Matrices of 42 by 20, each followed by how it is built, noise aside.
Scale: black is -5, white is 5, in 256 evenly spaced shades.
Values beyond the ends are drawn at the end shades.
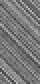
Toeplitz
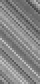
Toeplitz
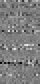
uneven rows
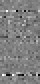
uneven rows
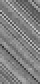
Toeplitz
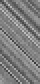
Toeplitz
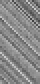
Toeplitz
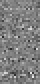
uneven rows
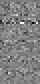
uneven rows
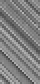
Toeplitz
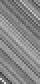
Toeplitz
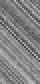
Toeplitz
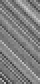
Toeplitz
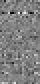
uneven rows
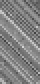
Toeplitz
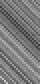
Toeplitz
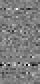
uneven rows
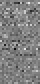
uneven rows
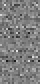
uneven rows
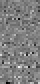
uneven rows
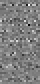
uneven rows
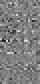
uneven rows
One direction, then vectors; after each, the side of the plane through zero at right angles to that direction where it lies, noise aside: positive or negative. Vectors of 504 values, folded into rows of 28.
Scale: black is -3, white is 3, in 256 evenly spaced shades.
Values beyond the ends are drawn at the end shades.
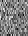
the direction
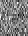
positive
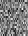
negative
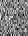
positive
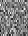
positive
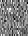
positive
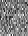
negative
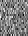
positive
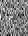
positive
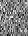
positive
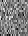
positive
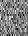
positive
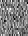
positive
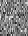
positive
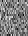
positive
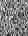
positive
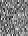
negative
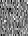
negative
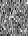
positive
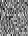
negative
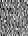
negative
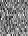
negative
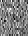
positive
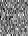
negative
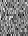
positive
